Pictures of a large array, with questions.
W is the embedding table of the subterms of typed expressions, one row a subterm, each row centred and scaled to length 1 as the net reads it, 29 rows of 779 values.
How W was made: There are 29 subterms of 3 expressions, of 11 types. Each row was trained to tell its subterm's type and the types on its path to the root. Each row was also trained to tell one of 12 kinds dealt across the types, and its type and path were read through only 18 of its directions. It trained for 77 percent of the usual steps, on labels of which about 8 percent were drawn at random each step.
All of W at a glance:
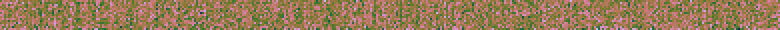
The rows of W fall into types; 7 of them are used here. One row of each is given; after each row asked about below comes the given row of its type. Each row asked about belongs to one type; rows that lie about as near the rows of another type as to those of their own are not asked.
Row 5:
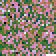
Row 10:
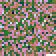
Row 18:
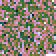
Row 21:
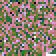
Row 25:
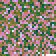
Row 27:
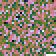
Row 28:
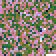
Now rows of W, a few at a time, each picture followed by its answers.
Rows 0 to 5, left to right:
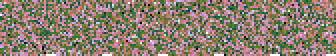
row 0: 25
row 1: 10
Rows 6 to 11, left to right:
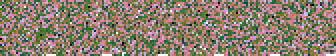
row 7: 18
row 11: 21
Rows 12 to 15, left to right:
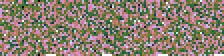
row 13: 25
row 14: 21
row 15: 25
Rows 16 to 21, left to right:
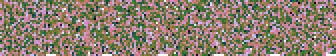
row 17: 27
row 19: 18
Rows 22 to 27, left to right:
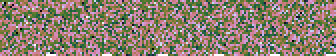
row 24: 18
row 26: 27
